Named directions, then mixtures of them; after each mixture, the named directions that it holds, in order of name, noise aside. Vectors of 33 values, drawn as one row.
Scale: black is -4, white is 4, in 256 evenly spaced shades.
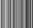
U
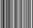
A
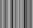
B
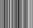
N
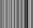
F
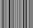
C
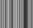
B, C, F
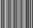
A, U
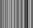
F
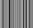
C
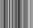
N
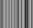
F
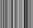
A, B, F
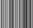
B, C, U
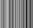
B, C, U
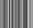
B, C, N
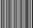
A, F, U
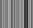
B, F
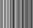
A, U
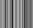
B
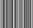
A, B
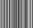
N, U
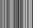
B, C, N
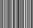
A, B
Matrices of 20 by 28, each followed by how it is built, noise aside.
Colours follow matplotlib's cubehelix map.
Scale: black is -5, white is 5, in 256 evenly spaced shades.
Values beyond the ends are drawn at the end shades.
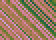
Toeplitz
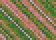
Toeplitz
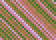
Toeplitz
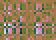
low rank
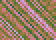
Toeplitz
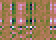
low rank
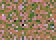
low rank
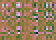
low rank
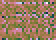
low rank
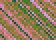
Toeplitz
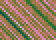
Toeplitz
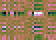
low rank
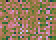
low rank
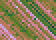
Toeplitz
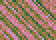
Toeplitz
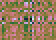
low rank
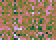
low rank
